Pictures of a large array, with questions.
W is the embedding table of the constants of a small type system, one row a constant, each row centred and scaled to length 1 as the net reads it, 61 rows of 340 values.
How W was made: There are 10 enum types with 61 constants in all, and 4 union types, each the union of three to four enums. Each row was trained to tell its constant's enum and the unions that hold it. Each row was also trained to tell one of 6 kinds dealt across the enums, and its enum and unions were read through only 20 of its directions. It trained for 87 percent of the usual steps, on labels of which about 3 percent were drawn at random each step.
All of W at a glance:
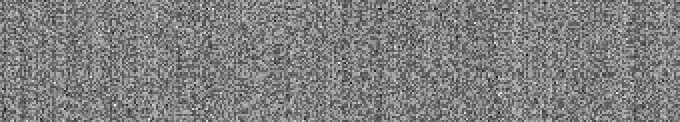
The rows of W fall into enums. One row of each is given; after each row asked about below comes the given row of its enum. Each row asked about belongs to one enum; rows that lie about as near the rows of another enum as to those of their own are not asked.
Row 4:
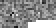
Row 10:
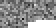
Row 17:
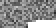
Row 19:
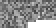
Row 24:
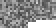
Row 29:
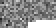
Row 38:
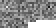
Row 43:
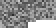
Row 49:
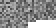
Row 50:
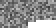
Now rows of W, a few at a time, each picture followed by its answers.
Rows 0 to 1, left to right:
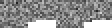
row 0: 17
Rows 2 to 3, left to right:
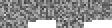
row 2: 19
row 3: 49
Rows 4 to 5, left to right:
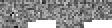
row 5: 38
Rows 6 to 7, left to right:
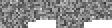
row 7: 29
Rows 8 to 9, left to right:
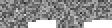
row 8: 38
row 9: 19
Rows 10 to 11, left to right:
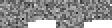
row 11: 50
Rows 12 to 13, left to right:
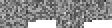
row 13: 24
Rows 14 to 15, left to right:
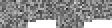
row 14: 49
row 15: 29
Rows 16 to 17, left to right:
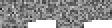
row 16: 4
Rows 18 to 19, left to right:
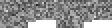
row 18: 43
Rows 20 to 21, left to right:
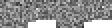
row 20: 29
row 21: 17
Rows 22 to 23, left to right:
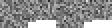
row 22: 10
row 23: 29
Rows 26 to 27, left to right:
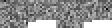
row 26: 10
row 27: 19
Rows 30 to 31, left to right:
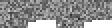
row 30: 24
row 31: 49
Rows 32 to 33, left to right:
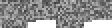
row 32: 24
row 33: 29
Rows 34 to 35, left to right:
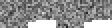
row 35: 19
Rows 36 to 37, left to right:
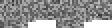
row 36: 17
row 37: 17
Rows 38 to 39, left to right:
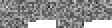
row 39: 49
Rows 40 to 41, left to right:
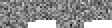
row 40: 10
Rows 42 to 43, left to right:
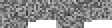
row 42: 49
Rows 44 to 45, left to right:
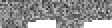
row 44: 24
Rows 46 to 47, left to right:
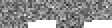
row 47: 24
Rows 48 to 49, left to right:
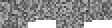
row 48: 10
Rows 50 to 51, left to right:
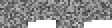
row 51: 50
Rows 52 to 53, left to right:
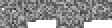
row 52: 38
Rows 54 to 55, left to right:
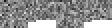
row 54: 29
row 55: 10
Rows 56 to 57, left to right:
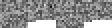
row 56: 49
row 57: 38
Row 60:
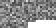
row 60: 10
